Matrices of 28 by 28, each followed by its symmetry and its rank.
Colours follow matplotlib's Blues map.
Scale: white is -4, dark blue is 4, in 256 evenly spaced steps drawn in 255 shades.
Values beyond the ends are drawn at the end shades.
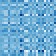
neither, rank two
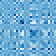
symmetric, rank two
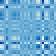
symmetric, rank two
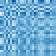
antisymmetric, rank two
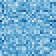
neither, rank five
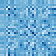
symmetric, rank three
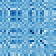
symmetric, rank three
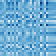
neither, rank two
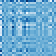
antisymmetric, rank two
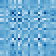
symmetric, rank two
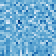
neither, rank five
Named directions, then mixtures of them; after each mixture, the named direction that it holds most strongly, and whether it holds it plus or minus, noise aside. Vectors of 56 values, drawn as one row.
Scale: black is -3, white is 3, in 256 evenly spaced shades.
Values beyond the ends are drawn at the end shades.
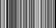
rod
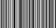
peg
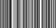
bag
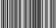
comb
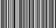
peg, plus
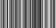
comb, plus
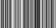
bag, plus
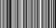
bag, plus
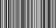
comb, minus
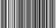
rod, minus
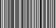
peg, minus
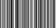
peg, minus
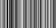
peg, minus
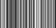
rod, plus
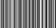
peg, plus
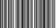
comb, minus
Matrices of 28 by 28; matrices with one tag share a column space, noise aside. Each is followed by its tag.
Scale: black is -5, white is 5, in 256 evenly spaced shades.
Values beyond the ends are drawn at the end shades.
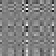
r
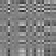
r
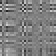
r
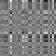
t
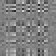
r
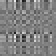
t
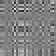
r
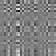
r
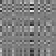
r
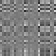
r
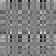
t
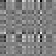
t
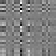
r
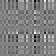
t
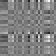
t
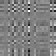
r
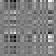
t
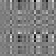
t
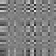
r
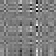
r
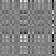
t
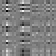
r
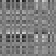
t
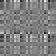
t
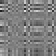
r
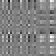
t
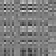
r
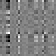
t
